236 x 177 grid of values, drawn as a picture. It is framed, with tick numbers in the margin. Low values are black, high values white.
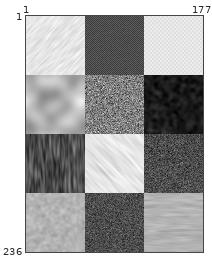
It is made of 4 by 3 panels. Panel 1,1: very high, slanting up to the right, faint in contrast. Panel 1,2: low, checkered. Panel 1,3: very high, checkered, faint in contrast. Panel 2,1: high, smooth. Panel 2,2: middling, fine-grained, strong in contrast. Panel 2,3: very low, blotchy, faint in contrast. Panel 3,1: low, streaked downward. Panel 3,2: very high, slanting down to the right, faint in contrast. Panel 3,3: low, fine-grained. Panel 4,1: high, blotchy, faint in contrast. Panel 4,2: low, fine-grained. Panel 4,3: high, streaked across, faint in contrast.
